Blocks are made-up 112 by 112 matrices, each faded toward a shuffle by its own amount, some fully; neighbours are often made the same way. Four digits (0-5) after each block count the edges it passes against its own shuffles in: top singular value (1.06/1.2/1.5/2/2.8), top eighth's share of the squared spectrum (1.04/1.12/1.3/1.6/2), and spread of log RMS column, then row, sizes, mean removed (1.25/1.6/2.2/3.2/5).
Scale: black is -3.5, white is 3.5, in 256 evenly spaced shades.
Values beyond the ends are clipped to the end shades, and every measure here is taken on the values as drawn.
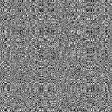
5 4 3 3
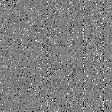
4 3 2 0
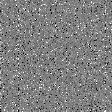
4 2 2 0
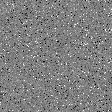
0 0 0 0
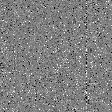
3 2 1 0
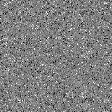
4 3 1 1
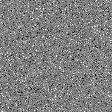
0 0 0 0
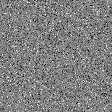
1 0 0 0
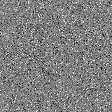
0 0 0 0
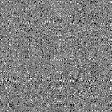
4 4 2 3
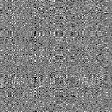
5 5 3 3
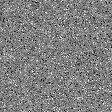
1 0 0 0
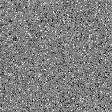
3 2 1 0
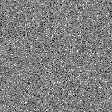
3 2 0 1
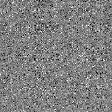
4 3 2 2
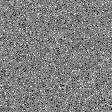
1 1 0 0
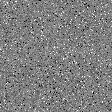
0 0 0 0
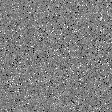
0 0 0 0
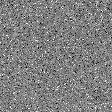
0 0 0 0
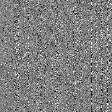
2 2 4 0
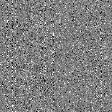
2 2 3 0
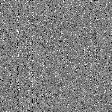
1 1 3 0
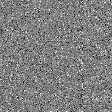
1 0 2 0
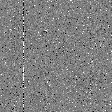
3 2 2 0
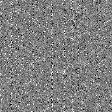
1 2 3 0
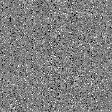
1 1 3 0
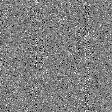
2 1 2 0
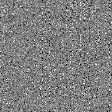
1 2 3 0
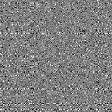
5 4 2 3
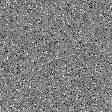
1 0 0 0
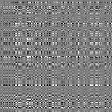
5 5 4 5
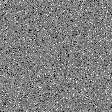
1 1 0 0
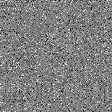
3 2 0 1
